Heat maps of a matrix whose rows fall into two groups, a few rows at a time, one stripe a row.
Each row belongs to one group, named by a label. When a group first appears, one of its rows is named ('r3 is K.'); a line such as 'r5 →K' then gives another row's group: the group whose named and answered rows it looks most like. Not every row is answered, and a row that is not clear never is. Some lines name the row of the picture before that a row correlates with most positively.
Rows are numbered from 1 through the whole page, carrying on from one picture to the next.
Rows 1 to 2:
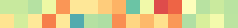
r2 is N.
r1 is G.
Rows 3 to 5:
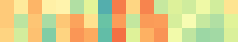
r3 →N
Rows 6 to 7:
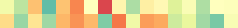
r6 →G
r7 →G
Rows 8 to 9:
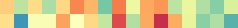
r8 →G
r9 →G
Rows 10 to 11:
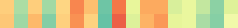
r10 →G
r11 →G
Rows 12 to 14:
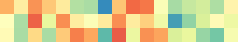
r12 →N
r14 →G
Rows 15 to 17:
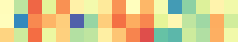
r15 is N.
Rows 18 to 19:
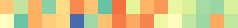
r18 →G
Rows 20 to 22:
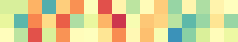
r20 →G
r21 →N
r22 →N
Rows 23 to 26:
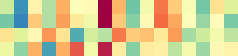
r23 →G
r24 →G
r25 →N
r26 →G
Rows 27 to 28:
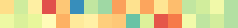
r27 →N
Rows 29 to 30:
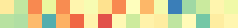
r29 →N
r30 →G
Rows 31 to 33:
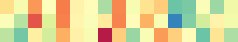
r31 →N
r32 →N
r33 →G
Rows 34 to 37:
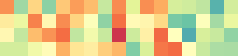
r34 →G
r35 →N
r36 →N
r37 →G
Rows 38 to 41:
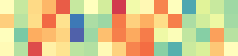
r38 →N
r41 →N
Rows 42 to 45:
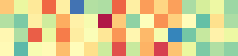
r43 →G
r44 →N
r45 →G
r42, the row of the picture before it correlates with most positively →39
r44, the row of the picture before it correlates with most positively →41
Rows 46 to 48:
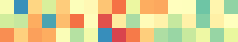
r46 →G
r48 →N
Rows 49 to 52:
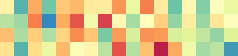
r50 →G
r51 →G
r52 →G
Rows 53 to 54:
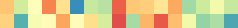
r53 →N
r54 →G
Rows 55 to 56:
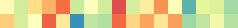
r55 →N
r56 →N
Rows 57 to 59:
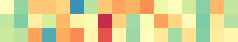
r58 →G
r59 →G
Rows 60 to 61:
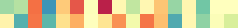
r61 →G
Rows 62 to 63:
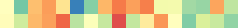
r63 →N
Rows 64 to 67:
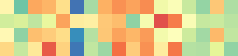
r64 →N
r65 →G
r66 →N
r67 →N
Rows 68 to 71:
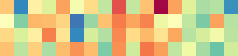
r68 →G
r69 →N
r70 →N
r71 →G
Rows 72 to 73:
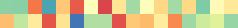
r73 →N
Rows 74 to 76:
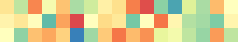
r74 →N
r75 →G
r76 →N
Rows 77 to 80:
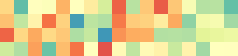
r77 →G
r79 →N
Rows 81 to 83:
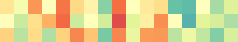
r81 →N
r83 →G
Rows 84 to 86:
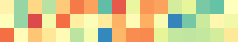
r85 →N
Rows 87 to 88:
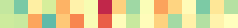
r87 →G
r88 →G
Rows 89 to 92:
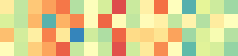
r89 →N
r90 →G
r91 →N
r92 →N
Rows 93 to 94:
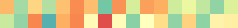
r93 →G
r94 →G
